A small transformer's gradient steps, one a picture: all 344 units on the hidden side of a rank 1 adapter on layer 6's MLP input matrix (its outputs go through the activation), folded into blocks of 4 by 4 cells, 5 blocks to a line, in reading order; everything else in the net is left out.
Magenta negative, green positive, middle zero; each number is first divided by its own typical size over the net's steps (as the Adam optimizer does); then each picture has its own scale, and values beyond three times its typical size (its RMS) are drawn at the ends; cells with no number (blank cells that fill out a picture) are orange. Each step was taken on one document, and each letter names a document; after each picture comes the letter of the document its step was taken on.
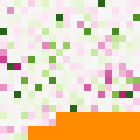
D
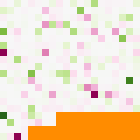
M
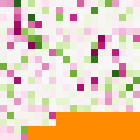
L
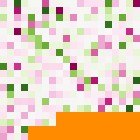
L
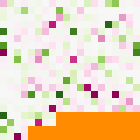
M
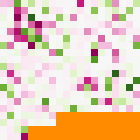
L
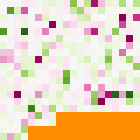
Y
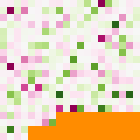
D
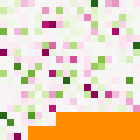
M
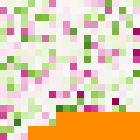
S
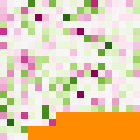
S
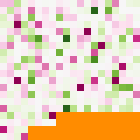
L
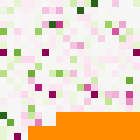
M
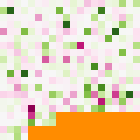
Y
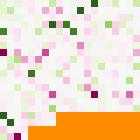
M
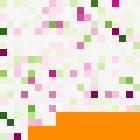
M
